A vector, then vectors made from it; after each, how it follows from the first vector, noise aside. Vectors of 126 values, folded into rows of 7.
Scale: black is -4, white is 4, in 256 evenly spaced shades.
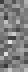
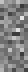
reversed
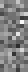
wrapped around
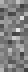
reversed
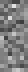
wrapped around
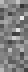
reversed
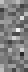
reversed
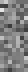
wrapped around
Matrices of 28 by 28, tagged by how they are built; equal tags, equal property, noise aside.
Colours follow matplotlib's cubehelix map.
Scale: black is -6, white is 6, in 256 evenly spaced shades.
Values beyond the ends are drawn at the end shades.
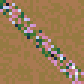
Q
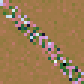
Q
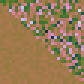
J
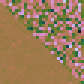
J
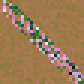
Q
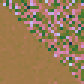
J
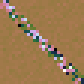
Q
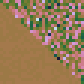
J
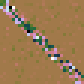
Q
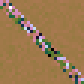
Q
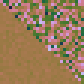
J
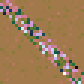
Q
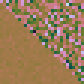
J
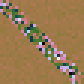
Q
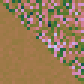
J
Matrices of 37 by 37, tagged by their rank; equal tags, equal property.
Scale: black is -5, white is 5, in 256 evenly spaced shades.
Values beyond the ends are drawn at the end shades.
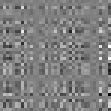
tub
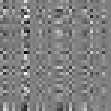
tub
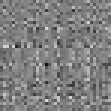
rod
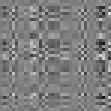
tub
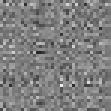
rod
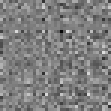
rod
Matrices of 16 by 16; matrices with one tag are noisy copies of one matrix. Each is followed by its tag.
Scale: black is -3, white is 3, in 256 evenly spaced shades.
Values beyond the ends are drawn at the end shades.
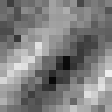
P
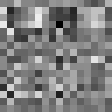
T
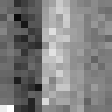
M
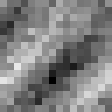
P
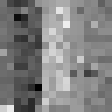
M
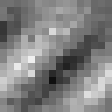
P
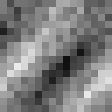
P
